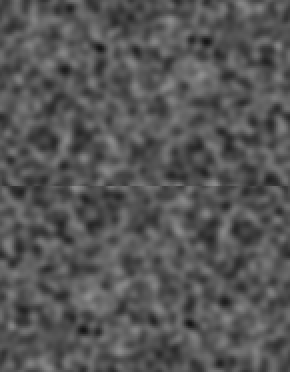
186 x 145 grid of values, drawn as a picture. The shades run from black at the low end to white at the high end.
Symmetry: a half turn. Histogram: bell-shaped. Seam: none. Grain: blotchy. Odd rows or columns: none. Stripes: none. Slope: none.
